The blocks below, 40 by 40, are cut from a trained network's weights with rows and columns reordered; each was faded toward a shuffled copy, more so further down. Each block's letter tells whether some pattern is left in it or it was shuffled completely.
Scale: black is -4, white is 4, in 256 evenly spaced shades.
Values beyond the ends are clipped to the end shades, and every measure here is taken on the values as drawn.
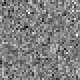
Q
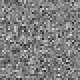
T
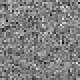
Q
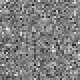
T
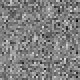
T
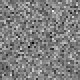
Q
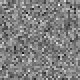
Q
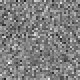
T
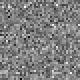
T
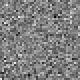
T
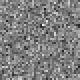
Q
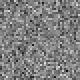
Q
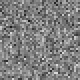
Q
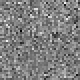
T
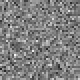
Q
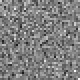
Q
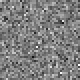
Q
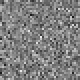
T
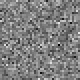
T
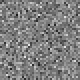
Q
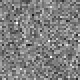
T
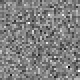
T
